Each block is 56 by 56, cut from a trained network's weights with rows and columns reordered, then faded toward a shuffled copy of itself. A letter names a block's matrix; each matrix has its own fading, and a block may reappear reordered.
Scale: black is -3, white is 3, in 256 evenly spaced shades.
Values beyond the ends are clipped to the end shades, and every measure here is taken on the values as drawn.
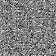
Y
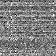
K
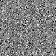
Y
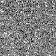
Y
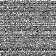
K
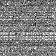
K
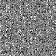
Y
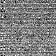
K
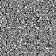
Y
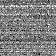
K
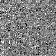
Y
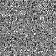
Y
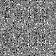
Y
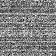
K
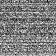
K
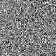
Y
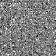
Y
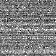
K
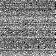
K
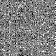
Y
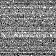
K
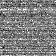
K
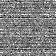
K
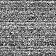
K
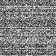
K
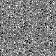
Y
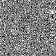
Y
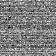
K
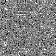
Y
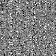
Y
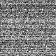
K
